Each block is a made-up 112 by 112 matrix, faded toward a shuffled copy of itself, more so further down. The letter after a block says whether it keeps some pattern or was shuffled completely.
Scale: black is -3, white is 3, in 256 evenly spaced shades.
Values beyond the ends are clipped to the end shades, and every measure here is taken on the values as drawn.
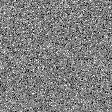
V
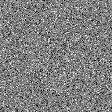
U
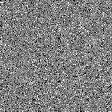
U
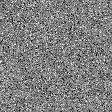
V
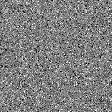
U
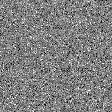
U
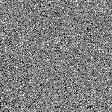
U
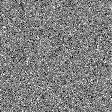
V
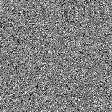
U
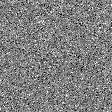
V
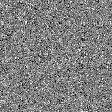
U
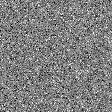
V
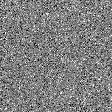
U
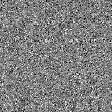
U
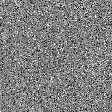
U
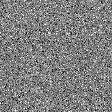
U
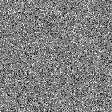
U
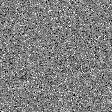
V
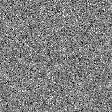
U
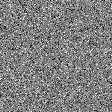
U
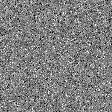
V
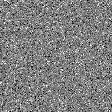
U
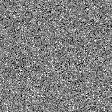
U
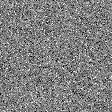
V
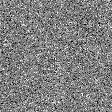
V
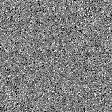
U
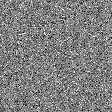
V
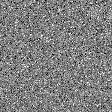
V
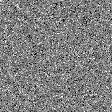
U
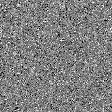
U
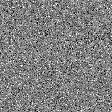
U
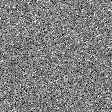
V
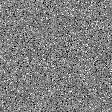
V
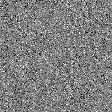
U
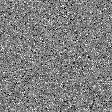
U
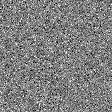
V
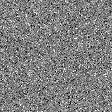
U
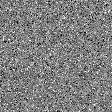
V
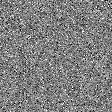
V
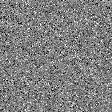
U
